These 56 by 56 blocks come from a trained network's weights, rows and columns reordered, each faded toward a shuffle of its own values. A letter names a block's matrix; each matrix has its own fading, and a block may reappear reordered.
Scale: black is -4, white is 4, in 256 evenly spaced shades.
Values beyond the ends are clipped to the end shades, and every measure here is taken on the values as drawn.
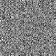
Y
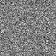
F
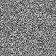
F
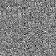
Y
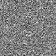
F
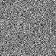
F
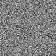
F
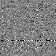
Y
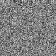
F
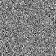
F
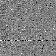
Y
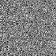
Y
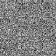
Y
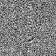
F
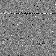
Y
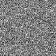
F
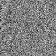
F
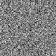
F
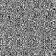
Y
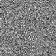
F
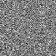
F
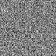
F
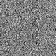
F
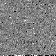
Y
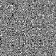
Y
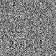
F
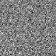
Y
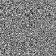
Y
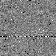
Y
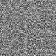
F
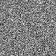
F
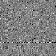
Y
